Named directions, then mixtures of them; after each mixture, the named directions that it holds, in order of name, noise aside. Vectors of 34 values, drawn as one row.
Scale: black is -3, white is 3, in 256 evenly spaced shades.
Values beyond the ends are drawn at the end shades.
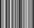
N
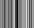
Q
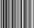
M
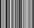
N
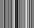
Q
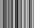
M, Q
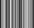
N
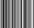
M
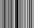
Q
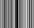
Q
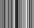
Q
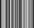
N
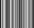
N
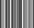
M, N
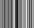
Q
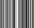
Q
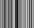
Q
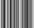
N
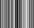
N, Q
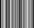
N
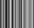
M, N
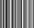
M, N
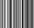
M, N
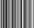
M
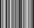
N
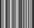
N, Q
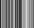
N, Q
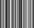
M, N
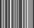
M, N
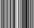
N, Q
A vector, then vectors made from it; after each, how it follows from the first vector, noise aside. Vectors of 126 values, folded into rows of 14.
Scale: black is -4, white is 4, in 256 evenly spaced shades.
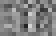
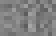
shrunk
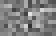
sign-scrambled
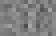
shrunk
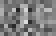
reversed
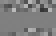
partly zeroed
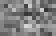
sign-scrambled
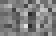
negated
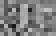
reversed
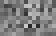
sign-scrambled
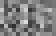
reversed
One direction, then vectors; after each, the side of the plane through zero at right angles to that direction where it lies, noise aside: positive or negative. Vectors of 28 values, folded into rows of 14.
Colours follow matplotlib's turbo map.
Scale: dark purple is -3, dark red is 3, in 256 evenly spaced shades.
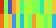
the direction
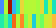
negative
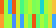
positive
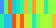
negative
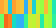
positive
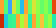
positive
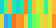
negative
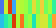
negative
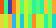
positive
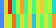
negative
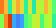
positive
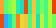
positive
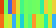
positive
